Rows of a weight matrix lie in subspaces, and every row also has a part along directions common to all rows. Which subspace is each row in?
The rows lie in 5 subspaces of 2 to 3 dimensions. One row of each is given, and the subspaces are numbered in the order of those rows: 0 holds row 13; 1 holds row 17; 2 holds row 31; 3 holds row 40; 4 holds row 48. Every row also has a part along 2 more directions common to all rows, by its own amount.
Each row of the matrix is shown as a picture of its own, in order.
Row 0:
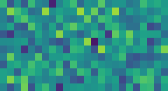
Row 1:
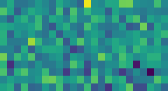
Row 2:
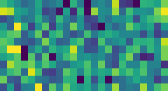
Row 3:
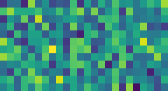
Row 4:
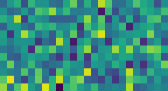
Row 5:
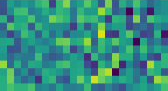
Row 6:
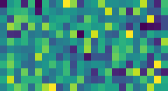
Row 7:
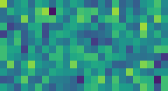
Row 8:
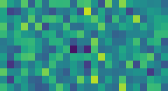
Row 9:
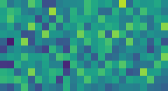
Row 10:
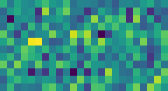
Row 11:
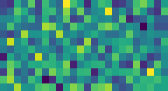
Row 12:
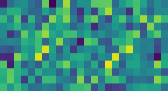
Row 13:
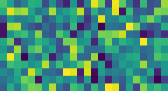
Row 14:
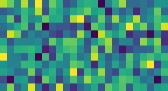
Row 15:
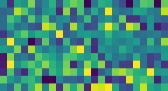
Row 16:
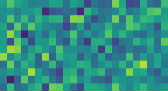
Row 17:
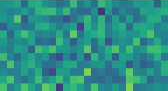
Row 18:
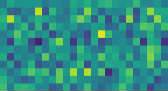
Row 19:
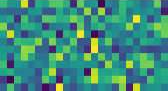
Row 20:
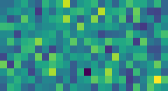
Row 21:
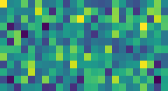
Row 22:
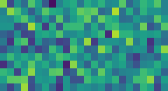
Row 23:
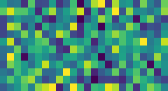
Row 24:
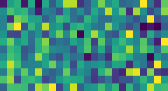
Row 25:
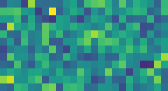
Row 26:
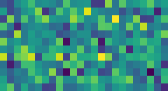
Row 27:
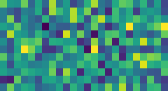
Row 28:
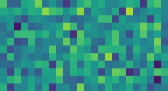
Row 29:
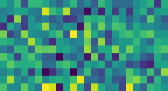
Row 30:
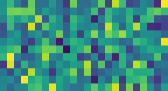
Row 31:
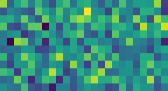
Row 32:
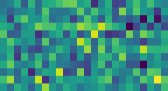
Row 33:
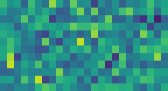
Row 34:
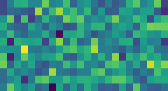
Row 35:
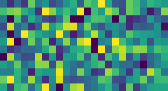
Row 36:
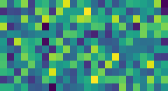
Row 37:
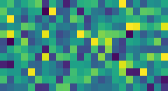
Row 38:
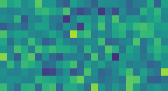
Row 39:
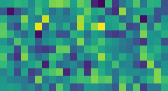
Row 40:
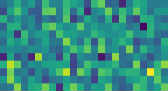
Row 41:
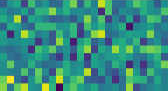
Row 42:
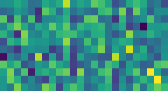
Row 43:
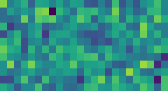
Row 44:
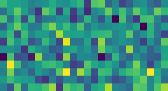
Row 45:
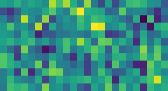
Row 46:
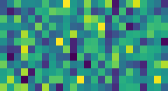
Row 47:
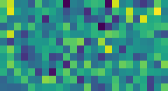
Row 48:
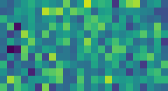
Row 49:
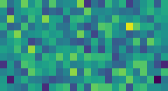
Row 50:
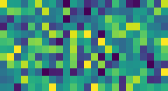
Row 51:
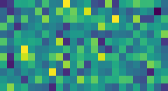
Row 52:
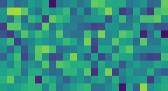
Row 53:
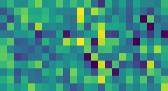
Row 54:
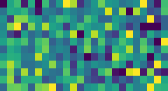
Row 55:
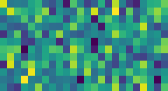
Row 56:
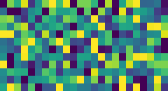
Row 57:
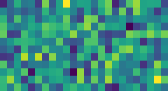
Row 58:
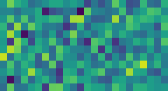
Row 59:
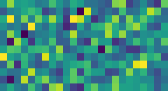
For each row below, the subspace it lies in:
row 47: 3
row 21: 2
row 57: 0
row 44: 3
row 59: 4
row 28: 4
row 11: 3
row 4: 1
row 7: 2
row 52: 0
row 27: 0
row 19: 1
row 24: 4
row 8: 3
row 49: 3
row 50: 1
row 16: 4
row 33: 0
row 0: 2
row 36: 2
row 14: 0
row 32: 0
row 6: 4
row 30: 4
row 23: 0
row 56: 2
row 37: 2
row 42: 3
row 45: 0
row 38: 1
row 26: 3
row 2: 4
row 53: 0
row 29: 1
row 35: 4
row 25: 2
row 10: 1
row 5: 0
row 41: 1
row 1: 3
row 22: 2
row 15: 3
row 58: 4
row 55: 2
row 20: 1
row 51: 3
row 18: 1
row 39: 0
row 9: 2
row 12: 0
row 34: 3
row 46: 1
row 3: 3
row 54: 4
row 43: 2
